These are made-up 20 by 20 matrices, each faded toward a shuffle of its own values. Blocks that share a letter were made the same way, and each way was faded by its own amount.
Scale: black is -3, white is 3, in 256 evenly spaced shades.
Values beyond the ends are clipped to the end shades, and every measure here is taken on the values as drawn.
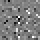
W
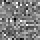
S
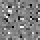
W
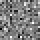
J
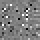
W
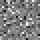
S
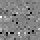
W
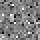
S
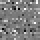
W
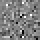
S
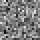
J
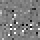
W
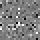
W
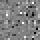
W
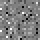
W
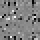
W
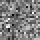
J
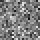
J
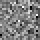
J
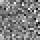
J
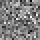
J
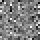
J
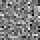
J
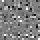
W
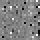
W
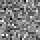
J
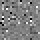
W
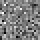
S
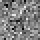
J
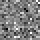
S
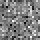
S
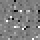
W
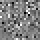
S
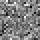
J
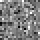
S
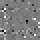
W
